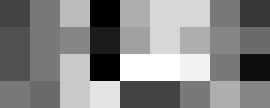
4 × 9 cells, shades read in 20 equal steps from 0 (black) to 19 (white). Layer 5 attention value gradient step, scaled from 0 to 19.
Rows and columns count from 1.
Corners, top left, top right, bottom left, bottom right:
5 4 9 10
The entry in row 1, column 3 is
14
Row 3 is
6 9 15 0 19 19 18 9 1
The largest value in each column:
9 9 15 17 19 19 18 13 10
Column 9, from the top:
4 8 1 10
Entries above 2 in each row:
8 8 7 9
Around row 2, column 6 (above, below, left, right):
16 19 12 13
